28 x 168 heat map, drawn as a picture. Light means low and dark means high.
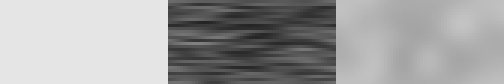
It is made of 1 by 3 panels. Panel 1,1: very low, flat. Panel 1,2: high, streaked across. Panel 1,3: low, smooth, faint in contrast.
